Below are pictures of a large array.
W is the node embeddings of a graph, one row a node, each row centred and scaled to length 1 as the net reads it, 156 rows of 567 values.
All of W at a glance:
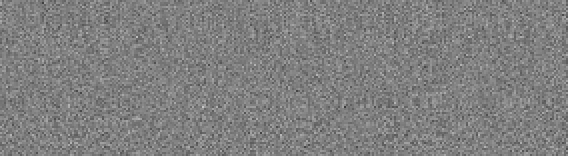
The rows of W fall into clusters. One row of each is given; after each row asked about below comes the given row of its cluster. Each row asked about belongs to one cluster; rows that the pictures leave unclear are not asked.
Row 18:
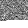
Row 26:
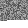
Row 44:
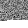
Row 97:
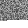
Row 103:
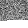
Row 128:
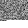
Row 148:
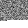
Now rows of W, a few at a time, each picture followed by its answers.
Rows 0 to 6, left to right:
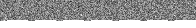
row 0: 148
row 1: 26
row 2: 103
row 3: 148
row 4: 103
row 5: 44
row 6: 18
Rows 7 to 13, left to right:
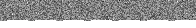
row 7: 97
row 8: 44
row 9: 103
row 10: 128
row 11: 18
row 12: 148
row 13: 103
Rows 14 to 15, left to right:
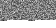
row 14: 44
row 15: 44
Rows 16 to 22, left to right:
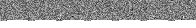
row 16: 103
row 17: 148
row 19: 103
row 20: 148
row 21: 103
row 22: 44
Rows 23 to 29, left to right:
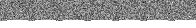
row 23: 103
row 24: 103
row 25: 128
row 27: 103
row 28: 103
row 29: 44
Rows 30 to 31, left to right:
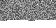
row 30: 97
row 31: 44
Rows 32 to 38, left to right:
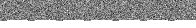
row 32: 44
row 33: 128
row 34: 97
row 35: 148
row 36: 44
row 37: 44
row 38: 128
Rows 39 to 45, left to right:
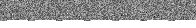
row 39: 97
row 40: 148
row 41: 128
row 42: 128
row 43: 97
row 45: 26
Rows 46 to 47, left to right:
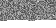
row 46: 26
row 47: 103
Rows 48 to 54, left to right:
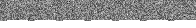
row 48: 97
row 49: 128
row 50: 97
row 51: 26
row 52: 26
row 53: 128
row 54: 18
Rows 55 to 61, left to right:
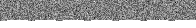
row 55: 148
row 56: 97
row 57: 128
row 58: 148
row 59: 103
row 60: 26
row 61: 44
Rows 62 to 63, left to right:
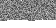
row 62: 44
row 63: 26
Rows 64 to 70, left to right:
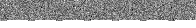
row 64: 103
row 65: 148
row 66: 128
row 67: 148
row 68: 148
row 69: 128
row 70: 26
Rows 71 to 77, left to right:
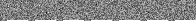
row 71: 148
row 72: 97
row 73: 103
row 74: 148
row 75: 103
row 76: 44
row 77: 26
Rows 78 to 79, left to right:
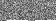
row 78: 128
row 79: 97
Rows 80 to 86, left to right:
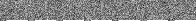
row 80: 128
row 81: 148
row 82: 97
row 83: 148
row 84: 128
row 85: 103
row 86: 18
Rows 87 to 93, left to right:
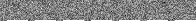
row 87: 26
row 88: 18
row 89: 148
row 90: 26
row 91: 97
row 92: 103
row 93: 18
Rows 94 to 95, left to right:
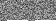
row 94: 44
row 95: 103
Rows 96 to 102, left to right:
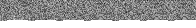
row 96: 103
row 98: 44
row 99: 18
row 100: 26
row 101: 18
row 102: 18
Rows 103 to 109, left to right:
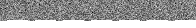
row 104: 44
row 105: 18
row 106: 44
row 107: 44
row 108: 128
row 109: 97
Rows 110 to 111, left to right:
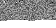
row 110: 18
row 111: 103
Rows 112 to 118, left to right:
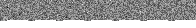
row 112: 148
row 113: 44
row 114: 18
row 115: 97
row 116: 44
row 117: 26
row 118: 26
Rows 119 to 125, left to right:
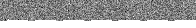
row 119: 26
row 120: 148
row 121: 97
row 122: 44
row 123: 128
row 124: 44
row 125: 128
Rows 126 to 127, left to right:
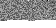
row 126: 44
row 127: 103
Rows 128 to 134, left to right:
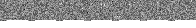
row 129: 26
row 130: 26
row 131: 97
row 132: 148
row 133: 148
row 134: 44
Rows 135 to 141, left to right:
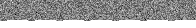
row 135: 44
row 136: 44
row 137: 103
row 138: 18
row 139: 103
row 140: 26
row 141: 18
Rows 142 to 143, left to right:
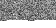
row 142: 128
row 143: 128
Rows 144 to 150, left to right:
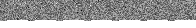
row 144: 97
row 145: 18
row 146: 103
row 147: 103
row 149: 44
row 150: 128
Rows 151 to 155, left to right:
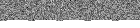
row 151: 18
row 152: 26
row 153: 103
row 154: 26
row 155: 18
